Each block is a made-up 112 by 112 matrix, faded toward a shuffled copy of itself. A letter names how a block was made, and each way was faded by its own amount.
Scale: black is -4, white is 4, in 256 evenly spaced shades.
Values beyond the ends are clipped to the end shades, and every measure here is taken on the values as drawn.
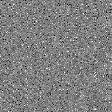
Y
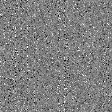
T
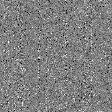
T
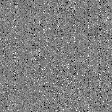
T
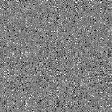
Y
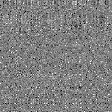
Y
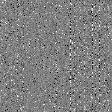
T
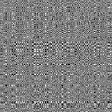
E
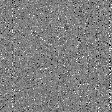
T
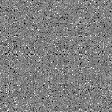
Y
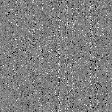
T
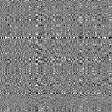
E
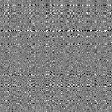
E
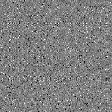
Y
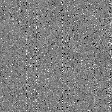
T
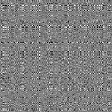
E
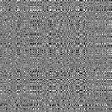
E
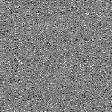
Y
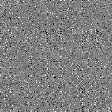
Y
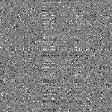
Y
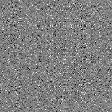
Y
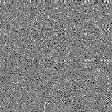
Y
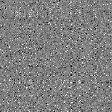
Y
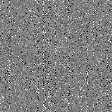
T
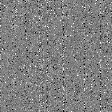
T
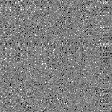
Y
